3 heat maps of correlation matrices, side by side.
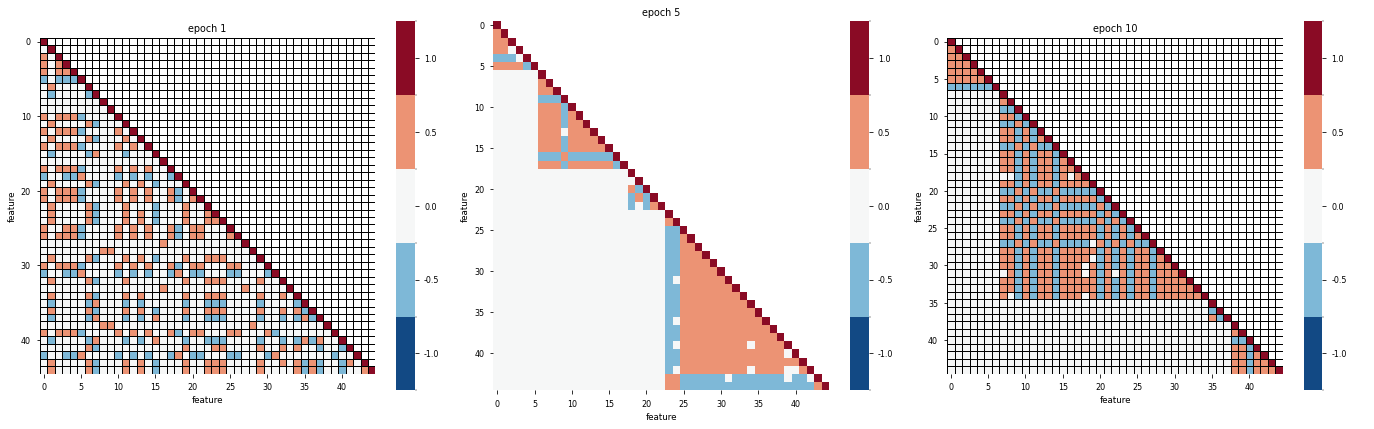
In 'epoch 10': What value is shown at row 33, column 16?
0.5
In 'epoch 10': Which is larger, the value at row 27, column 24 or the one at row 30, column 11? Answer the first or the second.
the first
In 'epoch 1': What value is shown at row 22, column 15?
-0.5
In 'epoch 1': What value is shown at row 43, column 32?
0.5
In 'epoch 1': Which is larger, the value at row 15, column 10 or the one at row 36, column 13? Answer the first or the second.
the second
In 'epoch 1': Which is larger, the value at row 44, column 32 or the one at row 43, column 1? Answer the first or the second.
the second
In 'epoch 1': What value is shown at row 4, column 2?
0.5
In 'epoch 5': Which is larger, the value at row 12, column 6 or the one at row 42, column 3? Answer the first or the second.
the first
